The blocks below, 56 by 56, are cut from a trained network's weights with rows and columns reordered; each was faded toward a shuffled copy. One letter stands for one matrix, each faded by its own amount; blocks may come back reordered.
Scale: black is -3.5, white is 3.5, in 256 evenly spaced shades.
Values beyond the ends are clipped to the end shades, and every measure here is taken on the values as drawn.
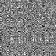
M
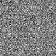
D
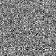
D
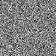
M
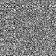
D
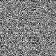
M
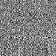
D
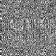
M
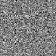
D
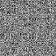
M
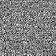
D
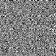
D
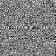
D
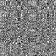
M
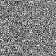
M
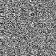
M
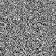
D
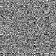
D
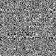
D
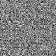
M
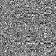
D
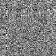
D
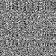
M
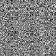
M
